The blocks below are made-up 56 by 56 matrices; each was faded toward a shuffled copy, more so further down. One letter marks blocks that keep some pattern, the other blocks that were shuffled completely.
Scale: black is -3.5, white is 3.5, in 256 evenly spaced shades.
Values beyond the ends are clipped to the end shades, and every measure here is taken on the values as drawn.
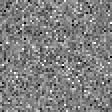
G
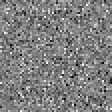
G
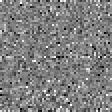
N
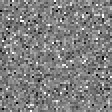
G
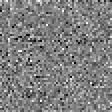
N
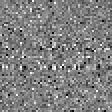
N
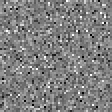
G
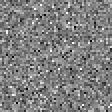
G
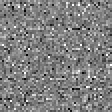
N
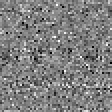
N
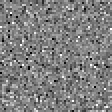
G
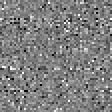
N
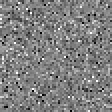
G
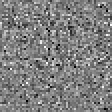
N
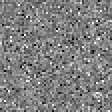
G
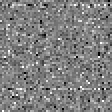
N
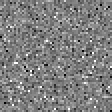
G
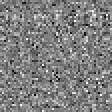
N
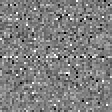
N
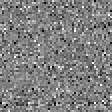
N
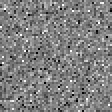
G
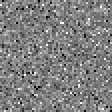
G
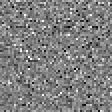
N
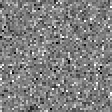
G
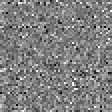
N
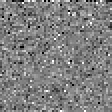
N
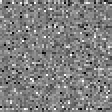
N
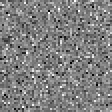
G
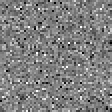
N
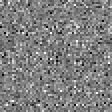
N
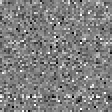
N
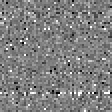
N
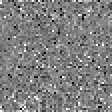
N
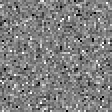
G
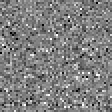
N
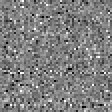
N
